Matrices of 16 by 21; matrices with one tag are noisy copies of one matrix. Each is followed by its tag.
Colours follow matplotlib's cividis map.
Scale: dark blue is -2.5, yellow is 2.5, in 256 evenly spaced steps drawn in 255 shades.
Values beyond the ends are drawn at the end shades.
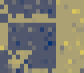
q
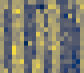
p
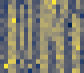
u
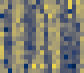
p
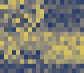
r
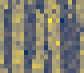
p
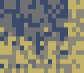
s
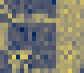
q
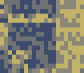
q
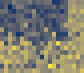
s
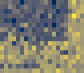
s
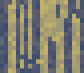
u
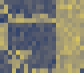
q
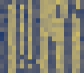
u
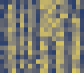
u
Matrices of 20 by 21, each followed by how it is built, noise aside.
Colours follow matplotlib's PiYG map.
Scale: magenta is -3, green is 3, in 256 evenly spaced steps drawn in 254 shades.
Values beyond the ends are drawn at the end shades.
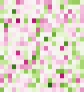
noise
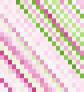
Toeplitz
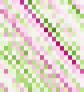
Toeplitz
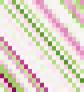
Toeplitz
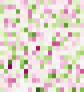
noise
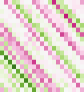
Toeplitz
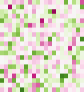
noise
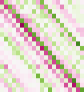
Toeplitz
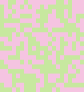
noise
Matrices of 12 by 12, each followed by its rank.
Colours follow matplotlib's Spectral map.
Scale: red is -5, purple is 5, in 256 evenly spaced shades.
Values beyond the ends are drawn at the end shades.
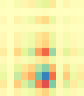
one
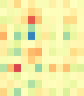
two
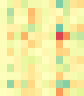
two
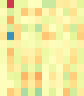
two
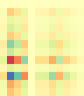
one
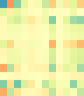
two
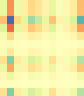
one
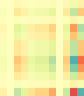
one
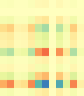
one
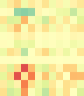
two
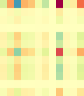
one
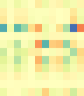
two
